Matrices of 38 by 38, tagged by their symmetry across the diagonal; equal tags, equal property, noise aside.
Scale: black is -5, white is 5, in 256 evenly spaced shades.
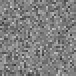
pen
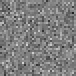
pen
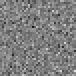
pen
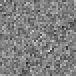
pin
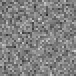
pin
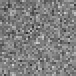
pin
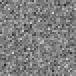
pin
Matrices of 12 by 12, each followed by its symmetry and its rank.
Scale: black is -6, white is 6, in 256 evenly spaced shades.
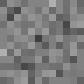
symmetric, full rank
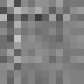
antisymmetric, rank two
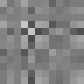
symmetric, rank two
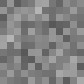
symmetric, full rank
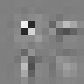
symmetric, rank two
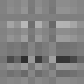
neither, rank one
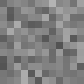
neither, full rank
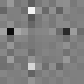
antisymmetric, rank two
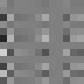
neither, rank one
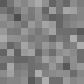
symmetric, full rank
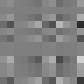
neither, rank one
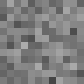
neither, full rank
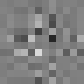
antisymmetric, rank two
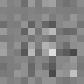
symmetric, rank two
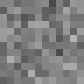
neither, full rank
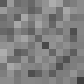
symmetric, full rank
